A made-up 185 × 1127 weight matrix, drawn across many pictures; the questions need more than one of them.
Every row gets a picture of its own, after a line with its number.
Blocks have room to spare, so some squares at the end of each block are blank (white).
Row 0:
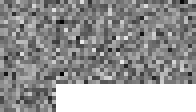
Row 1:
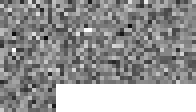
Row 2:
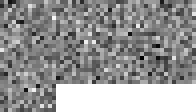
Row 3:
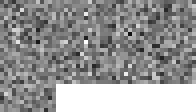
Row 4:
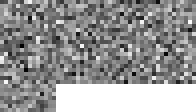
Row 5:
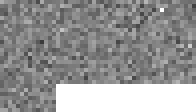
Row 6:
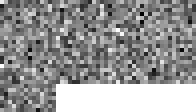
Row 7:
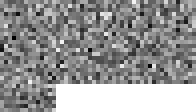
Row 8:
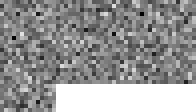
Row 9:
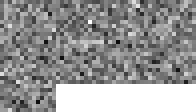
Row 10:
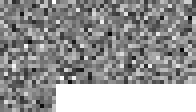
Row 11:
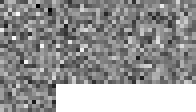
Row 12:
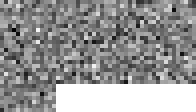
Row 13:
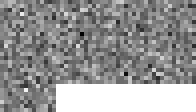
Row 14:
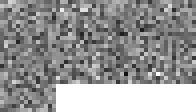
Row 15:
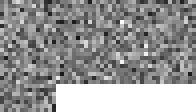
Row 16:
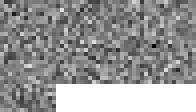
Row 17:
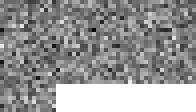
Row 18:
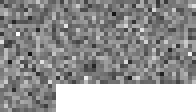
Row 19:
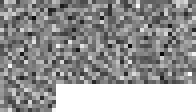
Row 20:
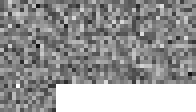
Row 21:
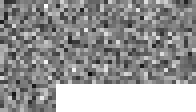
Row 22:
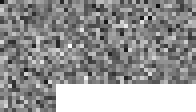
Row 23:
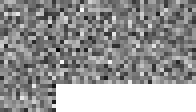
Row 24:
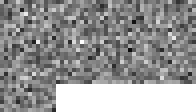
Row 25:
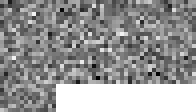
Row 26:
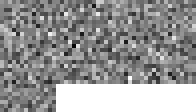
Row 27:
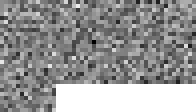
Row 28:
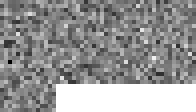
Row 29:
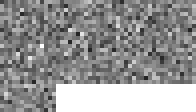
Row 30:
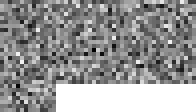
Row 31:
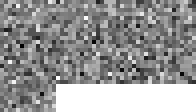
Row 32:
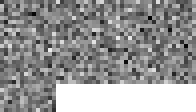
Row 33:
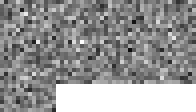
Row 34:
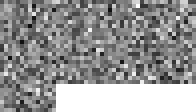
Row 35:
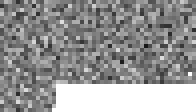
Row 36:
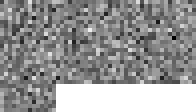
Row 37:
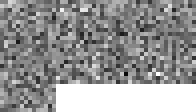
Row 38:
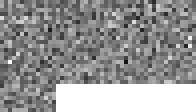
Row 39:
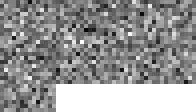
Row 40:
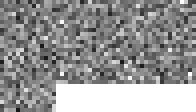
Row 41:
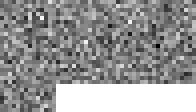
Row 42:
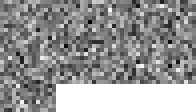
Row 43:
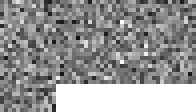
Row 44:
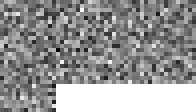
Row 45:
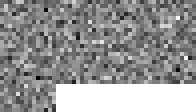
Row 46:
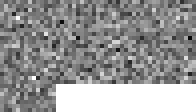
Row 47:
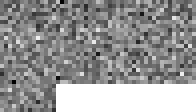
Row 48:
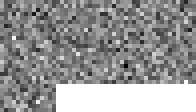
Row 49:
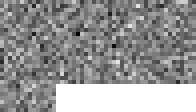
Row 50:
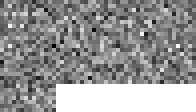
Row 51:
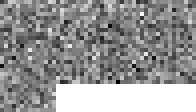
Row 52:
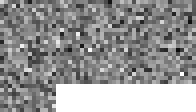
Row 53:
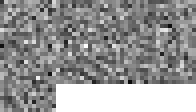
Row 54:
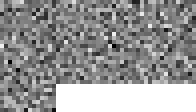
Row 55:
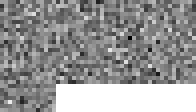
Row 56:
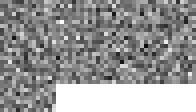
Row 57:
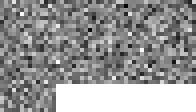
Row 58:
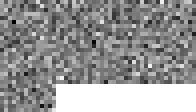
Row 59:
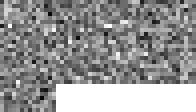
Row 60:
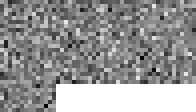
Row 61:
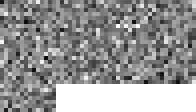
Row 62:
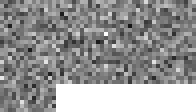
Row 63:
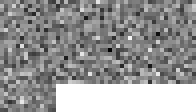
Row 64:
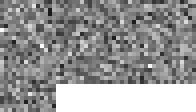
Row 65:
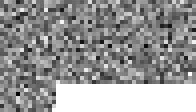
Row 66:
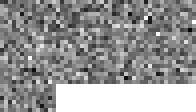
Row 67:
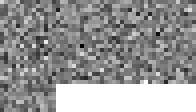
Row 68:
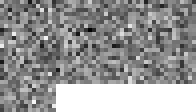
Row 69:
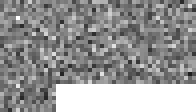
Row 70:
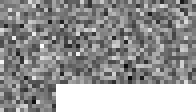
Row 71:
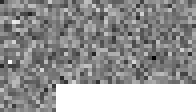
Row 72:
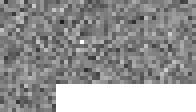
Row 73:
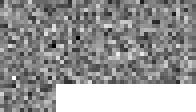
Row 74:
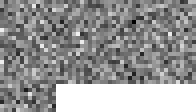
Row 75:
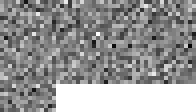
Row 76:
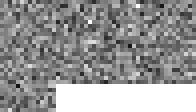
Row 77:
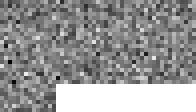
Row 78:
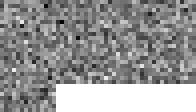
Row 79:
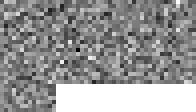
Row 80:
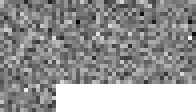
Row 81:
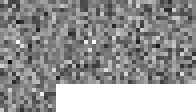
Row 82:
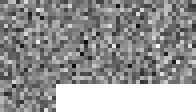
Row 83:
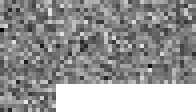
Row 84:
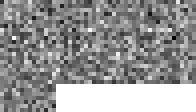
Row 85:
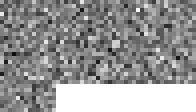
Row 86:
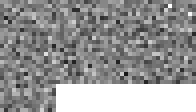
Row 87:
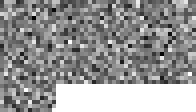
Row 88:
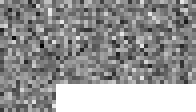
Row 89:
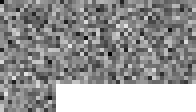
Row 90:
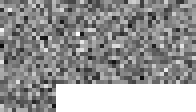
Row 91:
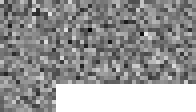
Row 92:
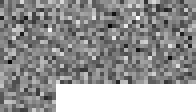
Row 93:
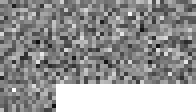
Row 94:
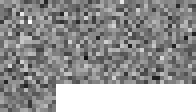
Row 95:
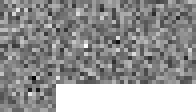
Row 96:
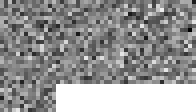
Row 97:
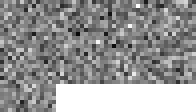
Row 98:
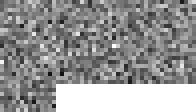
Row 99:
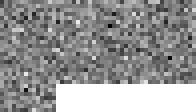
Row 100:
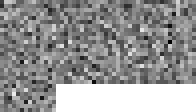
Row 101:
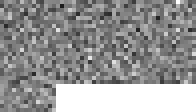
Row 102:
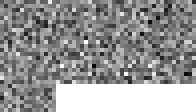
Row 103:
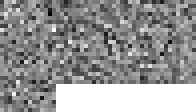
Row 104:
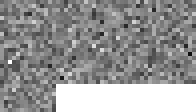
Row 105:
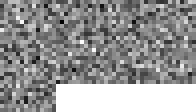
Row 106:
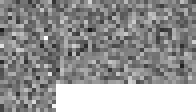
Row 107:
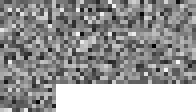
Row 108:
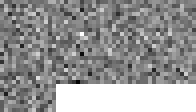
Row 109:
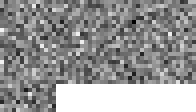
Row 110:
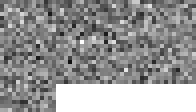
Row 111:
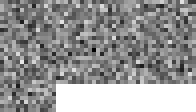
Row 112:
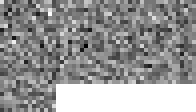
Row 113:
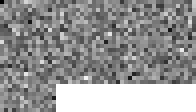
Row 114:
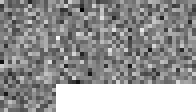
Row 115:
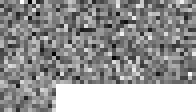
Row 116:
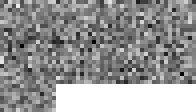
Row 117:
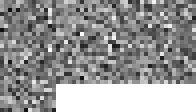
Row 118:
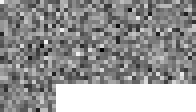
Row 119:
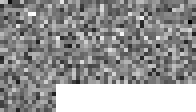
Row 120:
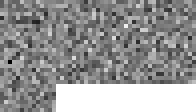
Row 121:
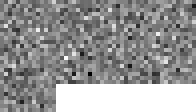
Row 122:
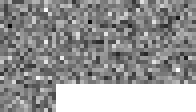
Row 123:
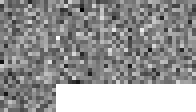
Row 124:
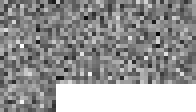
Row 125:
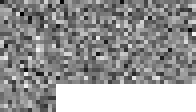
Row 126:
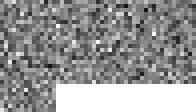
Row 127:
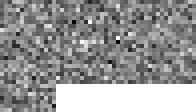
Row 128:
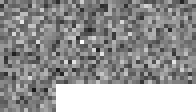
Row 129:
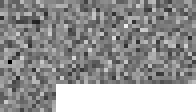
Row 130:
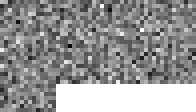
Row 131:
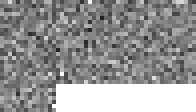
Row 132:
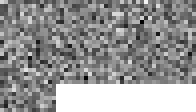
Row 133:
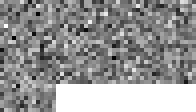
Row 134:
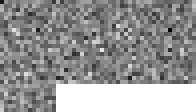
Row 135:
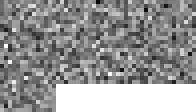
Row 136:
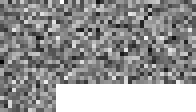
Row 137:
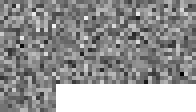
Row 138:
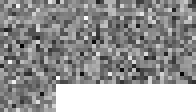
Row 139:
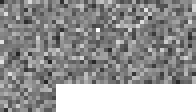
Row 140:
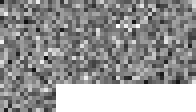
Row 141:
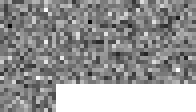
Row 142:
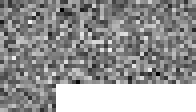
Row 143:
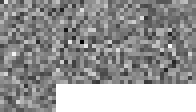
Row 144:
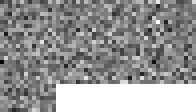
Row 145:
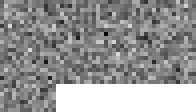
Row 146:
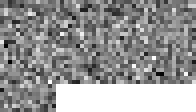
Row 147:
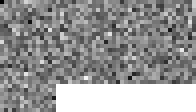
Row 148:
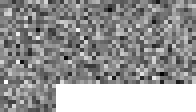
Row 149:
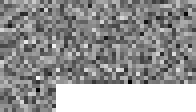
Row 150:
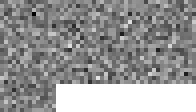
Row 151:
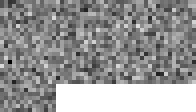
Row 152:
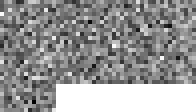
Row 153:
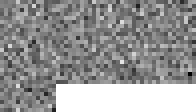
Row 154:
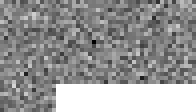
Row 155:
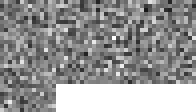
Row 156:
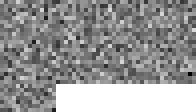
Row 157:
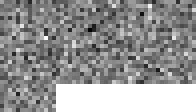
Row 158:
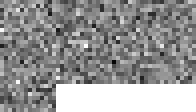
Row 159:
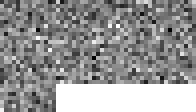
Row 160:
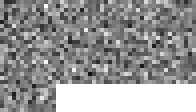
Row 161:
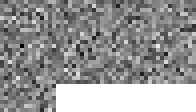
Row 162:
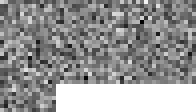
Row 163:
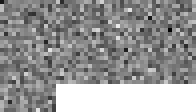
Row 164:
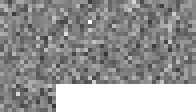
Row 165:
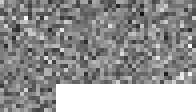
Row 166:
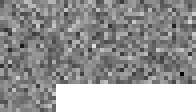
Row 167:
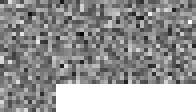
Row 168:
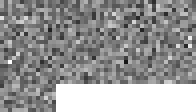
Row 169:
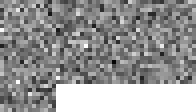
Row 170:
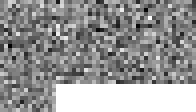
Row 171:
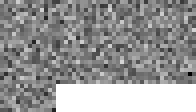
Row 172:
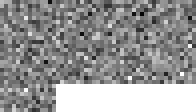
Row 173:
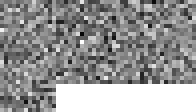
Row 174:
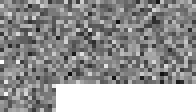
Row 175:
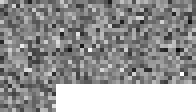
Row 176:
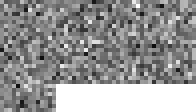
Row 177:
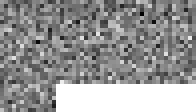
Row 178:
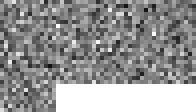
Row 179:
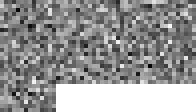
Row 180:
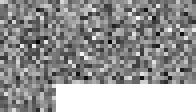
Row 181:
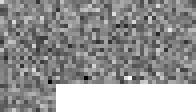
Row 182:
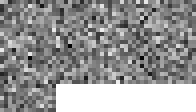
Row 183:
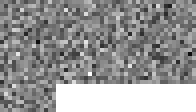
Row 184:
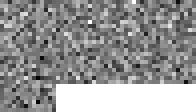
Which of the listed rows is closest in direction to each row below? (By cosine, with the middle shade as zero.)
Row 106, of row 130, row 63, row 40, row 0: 40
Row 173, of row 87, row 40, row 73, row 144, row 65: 87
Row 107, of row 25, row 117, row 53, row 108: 53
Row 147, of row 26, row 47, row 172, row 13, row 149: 149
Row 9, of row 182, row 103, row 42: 103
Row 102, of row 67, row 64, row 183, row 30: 183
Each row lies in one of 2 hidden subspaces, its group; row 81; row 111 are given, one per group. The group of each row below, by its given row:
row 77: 81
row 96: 81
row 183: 81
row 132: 81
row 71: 81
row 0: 111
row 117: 111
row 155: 81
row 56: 111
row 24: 111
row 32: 81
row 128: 111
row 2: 81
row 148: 81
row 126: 81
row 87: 111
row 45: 111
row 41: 81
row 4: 81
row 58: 81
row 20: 111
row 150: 81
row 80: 81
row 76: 111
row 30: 111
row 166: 81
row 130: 81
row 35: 111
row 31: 81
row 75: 81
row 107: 111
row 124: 81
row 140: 81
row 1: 111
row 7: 111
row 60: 81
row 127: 111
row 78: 111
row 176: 111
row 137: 81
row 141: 111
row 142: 81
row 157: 111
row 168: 81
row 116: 81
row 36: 111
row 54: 111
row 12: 81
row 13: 81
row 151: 81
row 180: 81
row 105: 111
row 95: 111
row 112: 111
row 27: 81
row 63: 81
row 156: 111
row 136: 81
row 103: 111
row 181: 81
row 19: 111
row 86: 81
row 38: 81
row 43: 111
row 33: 111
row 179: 111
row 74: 111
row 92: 81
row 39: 111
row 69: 111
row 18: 81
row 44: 111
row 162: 81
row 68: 111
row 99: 81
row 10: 81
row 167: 81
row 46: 111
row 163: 81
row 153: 111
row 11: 111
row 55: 81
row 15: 111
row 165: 81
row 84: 111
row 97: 111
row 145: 111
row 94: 81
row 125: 81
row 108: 81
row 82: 81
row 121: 81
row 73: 111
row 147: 81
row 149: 111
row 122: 111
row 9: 111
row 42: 111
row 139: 81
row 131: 111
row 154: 81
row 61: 81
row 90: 111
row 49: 111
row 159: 81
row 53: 111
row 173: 111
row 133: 111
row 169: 111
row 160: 111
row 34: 111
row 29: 81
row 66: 81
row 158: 111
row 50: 111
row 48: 111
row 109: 111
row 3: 81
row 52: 81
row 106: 111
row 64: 111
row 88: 111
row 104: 81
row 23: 111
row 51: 81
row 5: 81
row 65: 111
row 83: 111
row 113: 81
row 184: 111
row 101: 111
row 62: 111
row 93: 81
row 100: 111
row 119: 81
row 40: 111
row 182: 81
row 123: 81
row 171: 111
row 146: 81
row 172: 81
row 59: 111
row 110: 111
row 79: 111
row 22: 81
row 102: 81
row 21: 111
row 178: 81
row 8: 111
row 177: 81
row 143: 111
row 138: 81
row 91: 111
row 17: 111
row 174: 81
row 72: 111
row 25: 81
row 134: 81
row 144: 81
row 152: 111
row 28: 81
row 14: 81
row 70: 111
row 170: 81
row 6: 81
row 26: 81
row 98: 111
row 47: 81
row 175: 81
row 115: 111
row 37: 81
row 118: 81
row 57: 81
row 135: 81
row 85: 111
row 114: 81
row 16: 111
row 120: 81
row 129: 81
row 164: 111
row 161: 81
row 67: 81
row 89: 81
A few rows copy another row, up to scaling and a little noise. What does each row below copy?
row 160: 21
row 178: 126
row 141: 122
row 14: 37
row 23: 44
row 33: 24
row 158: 169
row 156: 171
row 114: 123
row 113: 147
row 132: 162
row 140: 61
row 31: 138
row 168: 38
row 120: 129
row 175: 52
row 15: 43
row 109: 74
